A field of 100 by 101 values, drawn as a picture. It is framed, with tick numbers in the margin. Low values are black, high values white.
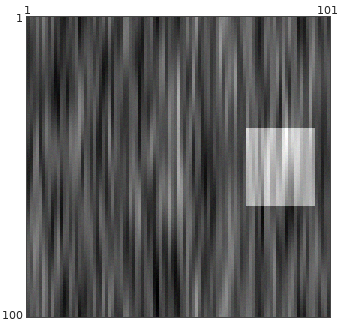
On average the colour sits 30% of the way up the scale. The middle right is the ninth with the highest average. Most values sit low, with a long tail of high ones. In the middle right lies a patch that is higher than the rest.
